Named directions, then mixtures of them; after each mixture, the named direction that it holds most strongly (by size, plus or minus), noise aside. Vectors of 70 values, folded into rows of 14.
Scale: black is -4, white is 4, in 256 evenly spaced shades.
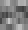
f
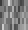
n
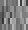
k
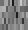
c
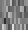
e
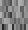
e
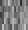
n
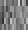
k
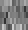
e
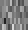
e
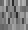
c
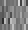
k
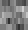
f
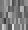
e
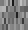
c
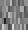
e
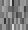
e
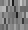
c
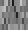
c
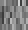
k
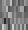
e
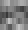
f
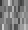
n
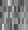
n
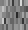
c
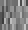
k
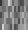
n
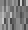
k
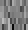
e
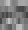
f
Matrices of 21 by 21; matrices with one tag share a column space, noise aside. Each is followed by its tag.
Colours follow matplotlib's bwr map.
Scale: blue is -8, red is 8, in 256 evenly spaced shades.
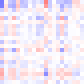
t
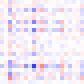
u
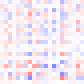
u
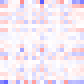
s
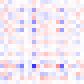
u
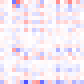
s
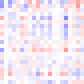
t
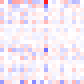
s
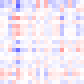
t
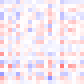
u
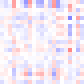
t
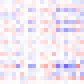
u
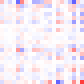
s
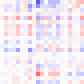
t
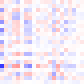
u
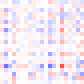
u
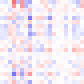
t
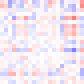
t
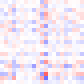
u
